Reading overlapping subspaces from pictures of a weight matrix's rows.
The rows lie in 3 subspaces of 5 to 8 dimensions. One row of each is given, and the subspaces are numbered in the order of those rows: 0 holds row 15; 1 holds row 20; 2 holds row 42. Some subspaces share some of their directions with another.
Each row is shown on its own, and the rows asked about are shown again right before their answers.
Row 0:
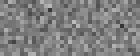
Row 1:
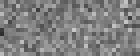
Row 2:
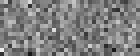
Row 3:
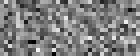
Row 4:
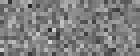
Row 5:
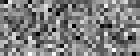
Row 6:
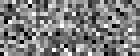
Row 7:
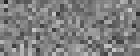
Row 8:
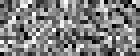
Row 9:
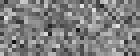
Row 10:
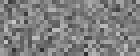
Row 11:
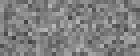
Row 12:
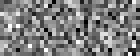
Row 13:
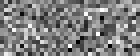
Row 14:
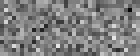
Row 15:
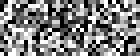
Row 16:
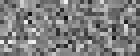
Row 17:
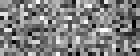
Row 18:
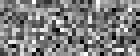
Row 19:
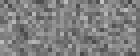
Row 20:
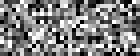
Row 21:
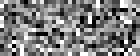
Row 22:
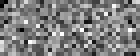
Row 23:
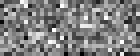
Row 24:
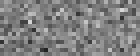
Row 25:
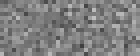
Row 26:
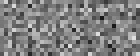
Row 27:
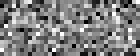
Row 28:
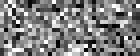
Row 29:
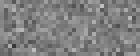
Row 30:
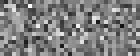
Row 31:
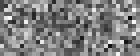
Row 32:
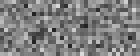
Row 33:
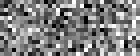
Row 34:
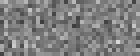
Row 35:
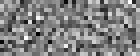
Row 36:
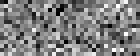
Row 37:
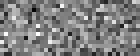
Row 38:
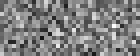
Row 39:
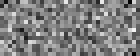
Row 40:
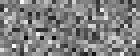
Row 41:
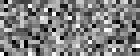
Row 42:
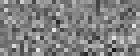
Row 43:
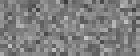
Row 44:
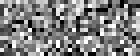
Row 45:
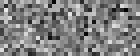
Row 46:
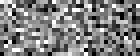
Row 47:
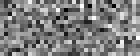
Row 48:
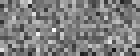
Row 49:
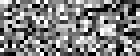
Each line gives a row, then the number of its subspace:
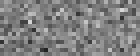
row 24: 1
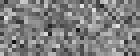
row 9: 1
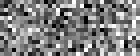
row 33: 0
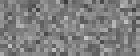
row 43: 1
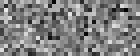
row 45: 1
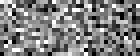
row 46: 0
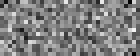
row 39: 1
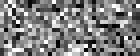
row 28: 0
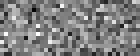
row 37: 1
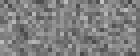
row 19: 1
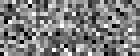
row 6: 1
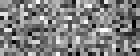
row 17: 0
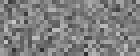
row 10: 0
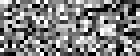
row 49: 0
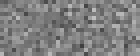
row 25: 0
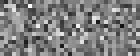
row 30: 1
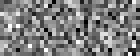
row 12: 1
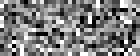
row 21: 1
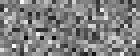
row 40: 2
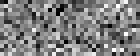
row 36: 0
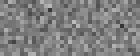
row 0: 2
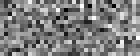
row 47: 0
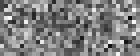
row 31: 0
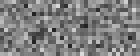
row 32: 1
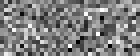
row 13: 0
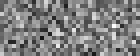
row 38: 1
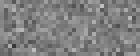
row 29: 1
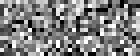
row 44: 0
